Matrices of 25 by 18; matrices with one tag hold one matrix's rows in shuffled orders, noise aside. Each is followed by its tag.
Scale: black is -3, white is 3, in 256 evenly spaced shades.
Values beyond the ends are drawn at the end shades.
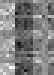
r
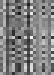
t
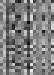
t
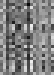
t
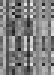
t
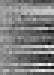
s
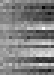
s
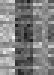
r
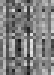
t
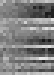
s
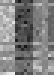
r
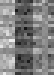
r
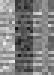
r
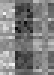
r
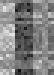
r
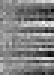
s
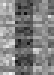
r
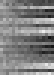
s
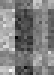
r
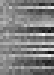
s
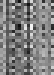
t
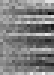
s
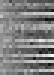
s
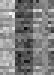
r
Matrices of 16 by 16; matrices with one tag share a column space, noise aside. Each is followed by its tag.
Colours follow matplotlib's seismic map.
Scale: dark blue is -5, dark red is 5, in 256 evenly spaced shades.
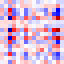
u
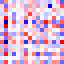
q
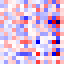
q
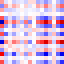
q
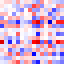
q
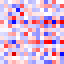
q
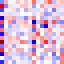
q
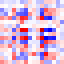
u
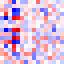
u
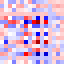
q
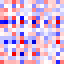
q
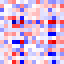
q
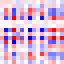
u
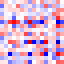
q
